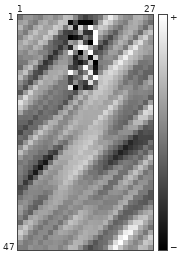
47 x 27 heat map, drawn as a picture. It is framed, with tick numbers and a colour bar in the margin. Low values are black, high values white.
Streaks slant up to the right. The top middle is the roughest part. An odd patch, rougher than its surroundings, sits in the top middle. No overall slope runs across the table.
